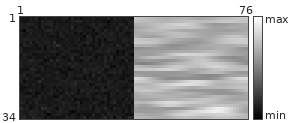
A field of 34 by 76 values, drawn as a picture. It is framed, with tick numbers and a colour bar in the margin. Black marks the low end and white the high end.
It is made of 1 by 2 panels. Panel 1,1: very low, fine-grained, faint in contrast. Panel 1,2: high, streaked across.
